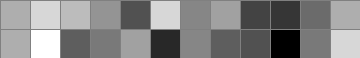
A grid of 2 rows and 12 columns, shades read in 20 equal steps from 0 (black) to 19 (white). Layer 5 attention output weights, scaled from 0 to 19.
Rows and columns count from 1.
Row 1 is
13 16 14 11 6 16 10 12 5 4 8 13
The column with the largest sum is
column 2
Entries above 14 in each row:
2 2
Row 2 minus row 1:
0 3 -7 -2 6 -13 0 -5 1 -4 1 3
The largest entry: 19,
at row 2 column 2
